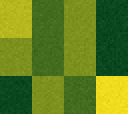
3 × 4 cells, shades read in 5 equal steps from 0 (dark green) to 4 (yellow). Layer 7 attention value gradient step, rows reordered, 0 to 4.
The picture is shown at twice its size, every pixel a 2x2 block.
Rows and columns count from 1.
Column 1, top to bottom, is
3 2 0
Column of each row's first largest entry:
1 1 4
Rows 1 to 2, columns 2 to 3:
1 2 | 1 2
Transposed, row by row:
3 2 0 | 1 1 2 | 2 2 1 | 0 0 4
